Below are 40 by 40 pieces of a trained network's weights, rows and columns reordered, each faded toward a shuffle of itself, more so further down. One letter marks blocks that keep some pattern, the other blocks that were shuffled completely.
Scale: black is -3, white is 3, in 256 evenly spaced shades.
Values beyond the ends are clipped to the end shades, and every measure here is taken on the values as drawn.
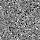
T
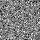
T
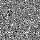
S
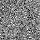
S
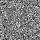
T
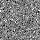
T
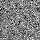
T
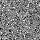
T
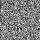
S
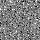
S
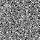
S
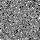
T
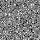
S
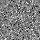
T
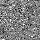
S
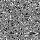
S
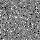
T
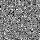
S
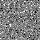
S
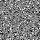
S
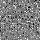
S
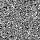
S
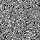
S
